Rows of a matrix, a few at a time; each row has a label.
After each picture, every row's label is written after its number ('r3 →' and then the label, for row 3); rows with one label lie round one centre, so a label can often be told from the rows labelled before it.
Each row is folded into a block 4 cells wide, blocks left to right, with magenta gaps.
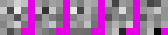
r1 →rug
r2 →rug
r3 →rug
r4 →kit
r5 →kit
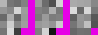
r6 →kit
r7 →kit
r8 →rug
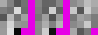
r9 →kit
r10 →kit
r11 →rug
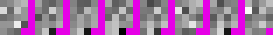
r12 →rug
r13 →kit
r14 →kit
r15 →kit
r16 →kit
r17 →rug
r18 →kit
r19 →rug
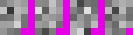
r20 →rug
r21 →rug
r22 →kit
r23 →rug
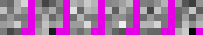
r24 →rug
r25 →kit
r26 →rug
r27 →rug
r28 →rug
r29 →kit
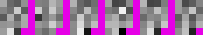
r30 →kit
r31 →rug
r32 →kit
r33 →kit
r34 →kit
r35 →kit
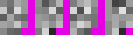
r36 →rug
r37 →kit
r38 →rug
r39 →kit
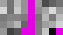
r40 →rug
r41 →kit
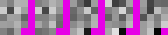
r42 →rug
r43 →rug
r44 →kit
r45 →kit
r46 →kit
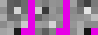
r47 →kit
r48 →rug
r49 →kit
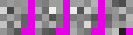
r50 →rug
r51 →rug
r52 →rug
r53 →kit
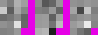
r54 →rug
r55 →kit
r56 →rug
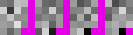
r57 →rug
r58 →kit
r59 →kit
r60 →kit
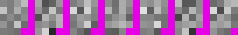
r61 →rug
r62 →kit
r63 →rug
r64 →rug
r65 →rug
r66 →kit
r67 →rug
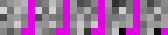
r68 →rug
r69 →rug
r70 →kit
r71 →kit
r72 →kit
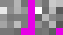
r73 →rug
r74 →rug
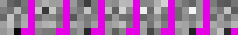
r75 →kit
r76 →rug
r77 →kit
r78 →rug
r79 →rug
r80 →kit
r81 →kit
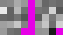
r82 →rug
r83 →kit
